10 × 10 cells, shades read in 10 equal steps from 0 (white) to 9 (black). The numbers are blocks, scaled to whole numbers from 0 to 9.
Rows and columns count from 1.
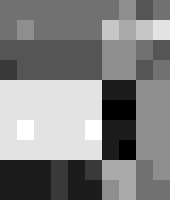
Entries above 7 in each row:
0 0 0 0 2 2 2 2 4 5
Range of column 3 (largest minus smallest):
7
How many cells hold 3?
4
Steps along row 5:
same same same same same up same down same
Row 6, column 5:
1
